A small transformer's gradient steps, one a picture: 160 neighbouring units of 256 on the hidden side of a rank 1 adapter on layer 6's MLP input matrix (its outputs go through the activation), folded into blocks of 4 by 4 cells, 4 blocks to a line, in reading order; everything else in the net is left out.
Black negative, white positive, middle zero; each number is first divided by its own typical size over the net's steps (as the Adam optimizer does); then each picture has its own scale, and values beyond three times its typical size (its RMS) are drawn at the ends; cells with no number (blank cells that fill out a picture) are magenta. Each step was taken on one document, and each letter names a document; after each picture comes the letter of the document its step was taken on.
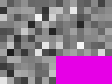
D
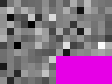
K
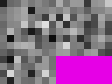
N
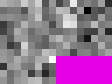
N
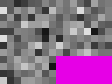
D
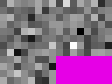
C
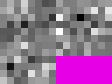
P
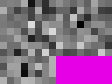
D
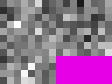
P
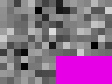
D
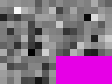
C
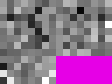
K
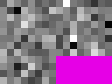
C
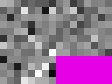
C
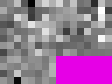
D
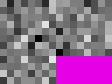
P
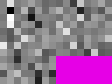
C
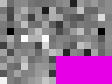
K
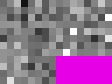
K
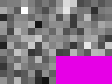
C
